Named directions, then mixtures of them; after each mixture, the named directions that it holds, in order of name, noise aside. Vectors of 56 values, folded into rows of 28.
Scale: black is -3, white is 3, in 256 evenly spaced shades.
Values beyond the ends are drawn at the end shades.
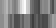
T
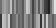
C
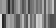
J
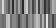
C, J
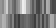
T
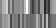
C, J, T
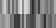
C, J, T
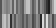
C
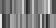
C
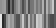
J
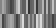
J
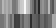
T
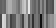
C, J, T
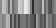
C, J, T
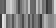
C, J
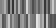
C, J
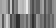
C, J, T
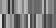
J, T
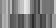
C, T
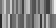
C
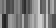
J, T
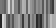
J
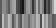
C, T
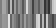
C, J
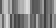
C, J, T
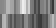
J, T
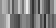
C, J, T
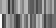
J, T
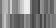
C, T
